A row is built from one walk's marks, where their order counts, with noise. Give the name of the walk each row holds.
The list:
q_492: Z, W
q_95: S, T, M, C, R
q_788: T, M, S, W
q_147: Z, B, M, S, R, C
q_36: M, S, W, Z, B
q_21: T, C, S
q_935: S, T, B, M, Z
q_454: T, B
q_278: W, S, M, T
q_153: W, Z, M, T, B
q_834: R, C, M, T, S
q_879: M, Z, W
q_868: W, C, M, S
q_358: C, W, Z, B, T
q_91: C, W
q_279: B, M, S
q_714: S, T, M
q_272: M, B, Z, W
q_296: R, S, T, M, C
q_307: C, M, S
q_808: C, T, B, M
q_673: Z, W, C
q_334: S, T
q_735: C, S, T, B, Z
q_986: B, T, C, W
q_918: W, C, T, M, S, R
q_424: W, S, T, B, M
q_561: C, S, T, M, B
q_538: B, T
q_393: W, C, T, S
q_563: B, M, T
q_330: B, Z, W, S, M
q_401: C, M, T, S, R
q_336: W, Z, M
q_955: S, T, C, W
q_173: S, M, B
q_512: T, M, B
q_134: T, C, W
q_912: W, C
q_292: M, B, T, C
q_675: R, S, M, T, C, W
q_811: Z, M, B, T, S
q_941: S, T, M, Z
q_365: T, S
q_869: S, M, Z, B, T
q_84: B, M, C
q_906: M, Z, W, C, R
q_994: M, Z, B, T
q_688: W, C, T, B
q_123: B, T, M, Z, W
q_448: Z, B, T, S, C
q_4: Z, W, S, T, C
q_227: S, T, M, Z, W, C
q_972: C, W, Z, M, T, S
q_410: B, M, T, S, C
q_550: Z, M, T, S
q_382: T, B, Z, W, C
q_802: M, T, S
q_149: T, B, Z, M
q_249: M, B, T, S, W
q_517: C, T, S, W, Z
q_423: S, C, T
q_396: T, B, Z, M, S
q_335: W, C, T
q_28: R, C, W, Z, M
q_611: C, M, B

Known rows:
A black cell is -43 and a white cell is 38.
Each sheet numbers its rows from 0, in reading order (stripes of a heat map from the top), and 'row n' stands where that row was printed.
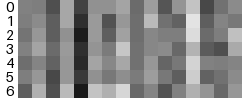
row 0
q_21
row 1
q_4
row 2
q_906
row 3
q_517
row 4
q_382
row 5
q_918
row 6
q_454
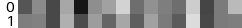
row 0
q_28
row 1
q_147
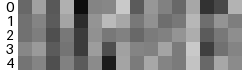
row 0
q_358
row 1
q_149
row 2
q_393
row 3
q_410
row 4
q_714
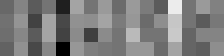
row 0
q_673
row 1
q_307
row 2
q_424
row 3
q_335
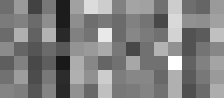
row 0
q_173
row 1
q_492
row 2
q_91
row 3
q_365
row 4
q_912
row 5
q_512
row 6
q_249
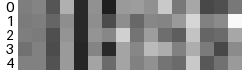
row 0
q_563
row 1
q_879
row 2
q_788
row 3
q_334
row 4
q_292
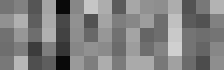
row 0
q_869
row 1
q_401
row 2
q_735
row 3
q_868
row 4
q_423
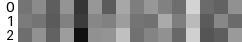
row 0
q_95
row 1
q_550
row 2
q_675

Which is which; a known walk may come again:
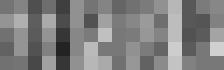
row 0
q_393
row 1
q_401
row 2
q_972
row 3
q_336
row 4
q_396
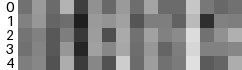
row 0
q_735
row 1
q_448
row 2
q_227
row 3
q_382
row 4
q_955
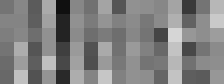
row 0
q_994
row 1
q_123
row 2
q_492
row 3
q_561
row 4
q_808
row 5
q_611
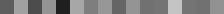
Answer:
q_688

